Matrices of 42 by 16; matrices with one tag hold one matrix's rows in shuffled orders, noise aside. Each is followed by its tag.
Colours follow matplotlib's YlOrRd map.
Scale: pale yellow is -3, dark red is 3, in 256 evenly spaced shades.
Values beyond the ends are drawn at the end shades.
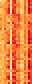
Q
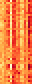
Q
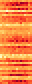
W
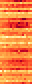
W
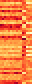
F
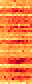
W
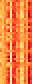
Q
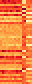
F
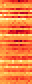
W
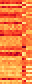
F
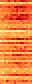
W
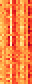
Q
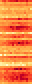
W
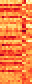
F
